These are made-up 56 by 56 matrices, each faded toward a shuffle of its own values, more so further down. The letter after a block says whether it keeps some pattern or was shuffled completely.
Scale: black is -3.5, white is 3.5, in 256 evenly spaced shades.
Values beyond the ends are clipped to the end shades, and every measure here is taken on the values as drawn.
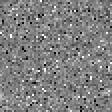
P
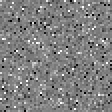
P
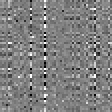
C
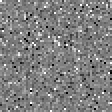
P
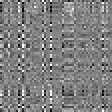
C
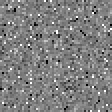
P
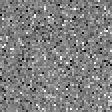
P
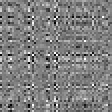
C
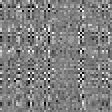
C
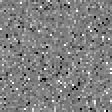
P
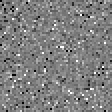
P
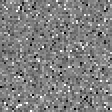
P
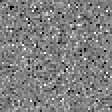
P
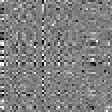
C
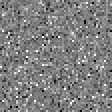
P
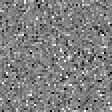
P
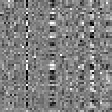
C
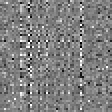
C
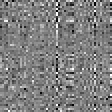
C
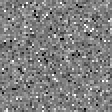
P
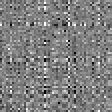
C
